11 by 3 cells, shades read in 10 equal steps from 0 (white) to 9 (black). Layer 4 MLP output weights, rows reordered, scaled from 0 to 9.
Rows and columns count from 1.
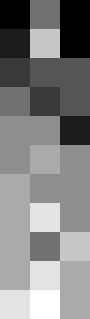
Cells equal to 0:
1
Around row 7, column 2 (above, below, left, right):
3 1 3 4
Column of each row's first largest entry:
1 3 1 2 3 1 2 3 2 1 3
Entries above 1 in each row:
3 3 3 3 3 3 3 2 3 2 1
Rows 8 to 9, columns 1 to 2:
3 1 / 3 5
